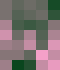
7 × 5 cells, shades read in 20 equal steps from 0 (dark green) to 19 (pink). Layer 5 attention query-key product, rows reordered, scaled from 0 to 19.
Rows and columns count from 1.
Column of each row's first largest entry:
1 1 1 1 5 4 5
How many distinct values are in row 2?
5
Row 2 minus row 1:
0 -1 -1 1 2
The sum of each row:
32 33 37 56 62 61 47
